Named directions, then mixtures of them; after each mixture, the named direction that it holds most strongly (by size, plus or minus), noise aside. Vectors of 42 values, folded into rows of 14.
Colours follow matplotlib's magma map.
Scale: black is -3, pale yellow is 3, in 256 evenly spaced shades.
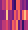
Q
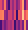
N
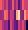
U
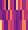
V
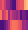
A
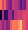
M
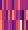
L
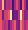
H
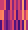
N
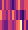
L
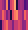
V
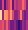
M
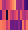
A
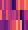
A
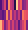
V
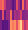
M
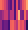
U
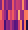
L
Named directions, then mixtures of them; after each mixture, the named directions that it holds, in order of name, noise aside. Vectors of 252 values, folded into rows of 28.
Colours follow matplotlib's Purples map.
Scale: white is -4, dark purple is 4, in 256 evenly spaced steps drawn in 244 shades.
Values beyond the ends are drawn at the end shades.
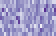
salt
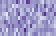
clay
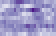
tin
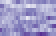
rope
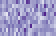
clay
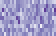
salt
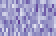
clay, salt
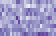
rope, salt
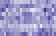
salt, tin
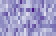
clay, tin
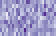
clay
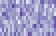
clay, salt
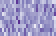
clay, salt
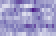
tin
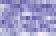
rope, tin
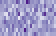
clay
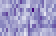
clay, tin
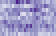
clay, tin
